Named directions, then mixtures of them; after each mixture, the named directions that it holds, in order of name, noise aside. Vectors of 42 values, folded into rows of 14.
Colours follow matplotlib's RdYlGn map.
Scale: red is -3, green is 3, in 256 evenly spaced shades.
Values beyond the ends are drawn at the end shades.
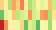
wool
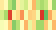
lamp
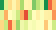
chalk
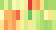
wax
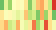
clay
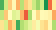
chalk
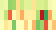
clay, lamp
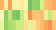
wax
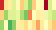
chalk, wax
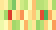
lamp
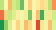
lamp, wool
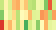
chalk, wool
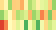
wool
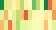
chalk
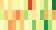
clay, wax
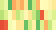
clay, wool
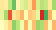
lamp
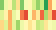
chalk, lamp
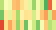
chalk, wool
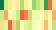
chalk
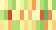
lamp
